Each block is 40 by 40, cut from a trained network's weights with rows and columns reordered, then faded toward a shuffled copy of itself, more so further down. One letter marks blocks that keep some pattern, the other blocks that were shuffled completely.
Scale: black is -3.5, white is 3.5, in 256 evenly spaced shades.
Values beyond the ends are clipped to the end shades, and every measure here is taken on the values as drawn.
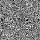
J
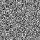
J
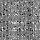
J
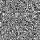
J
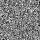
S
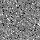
S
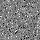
S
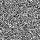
S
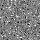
S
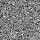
S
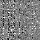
J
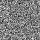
S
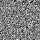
S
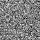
S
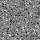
S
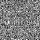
J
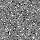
S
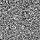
J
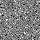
S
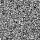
S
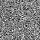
J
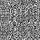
J
